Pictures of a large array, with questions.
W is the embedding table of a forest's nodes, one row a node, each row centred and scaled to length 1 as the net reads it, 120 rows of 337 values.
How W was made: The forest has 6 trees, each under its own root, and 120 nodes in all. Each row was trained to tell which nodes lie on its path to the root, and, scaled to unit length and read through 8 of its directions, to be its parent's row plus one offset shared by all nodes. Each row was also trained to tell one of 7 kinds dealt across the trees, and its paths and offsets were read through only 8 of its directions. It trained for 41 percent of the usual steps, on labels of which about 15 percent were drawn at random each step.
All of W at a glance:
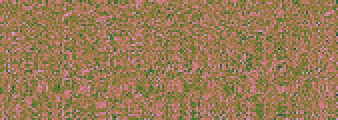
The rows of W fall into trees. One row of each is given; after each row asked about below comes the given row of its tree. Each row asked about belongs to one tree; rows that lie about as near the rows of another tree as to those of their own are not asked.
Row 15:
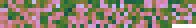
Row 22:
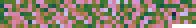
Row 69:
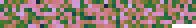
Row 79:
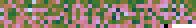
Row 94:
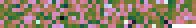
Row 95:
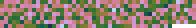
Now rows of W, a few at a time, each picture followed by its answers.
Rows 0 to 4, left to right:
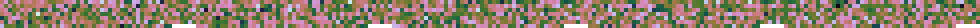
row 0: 15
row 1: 15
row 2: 15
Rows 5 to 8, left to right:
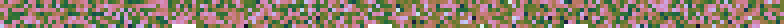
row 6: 22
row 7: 15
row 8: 69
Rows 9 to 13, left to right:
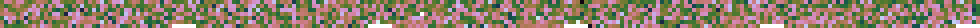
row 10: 69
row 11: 22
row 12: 22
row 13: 22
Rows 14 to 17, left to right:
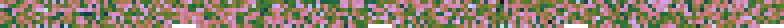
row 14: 69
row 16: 79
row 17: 69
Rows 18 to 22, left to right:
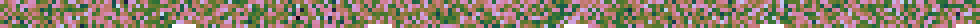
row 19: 79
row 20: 94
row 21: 15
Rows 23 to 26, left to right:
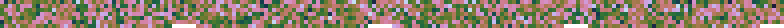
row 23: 22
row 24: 15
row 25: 15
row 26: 69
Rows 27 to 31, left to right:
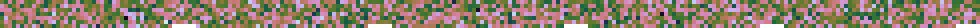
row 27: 79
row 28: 15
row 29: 22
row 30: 69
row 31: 69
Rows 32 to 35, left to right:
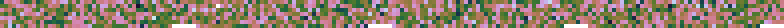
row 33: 95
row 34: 15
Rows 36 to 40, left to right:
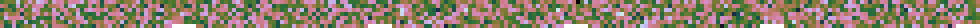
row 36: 69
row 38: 22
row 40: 79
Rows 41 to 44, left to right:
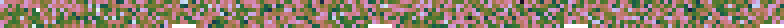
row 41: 69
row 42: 15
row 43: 95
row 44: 79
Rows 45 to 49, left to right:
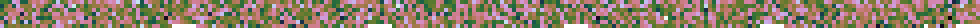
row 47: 22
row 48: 94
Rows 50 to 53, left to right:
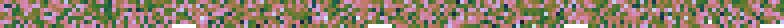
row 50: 79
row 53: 69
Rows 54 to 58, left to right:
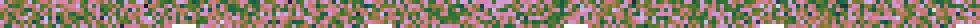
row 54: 69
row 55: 22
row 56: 94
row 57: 79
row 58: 22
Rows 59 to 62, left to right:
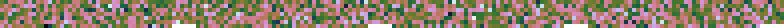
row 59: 95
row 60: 22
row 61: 69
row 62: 79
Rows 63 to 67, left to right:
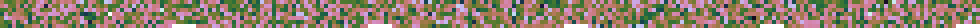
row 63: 69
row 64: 22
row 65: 22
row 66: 15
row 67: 22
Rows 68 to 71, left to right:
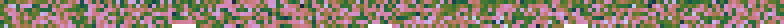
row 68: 22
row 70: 22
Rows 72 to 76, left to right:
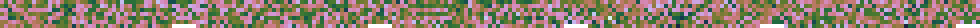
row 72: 15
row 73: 79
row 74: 79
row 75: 69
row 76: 15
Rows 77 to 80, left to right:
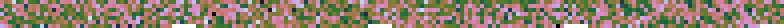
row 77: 15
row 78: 15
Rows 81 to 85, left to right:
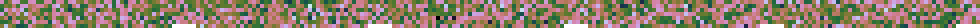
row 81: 94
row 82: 79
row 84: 22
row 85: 94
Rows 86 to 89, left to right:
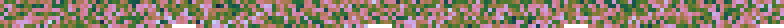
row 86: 22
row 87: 22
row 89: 79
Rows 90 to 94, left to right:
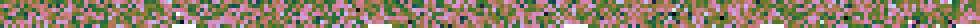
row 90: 22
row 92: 79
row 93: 69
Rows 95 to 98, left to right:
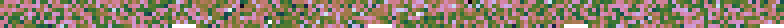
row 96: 79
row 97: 15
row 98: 69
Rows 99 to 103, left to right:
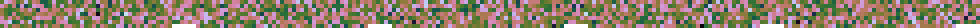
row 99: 79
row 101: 94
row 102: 69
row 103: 79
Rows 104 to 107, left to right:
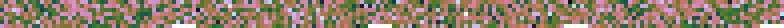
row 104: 95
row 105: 94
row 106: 79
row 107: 95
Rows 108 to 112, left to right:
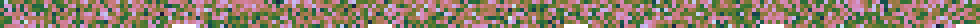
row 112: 69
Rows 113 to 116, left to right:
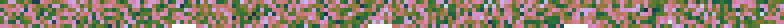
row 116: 15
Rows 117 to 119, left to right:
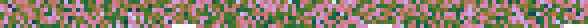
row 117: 79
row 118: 69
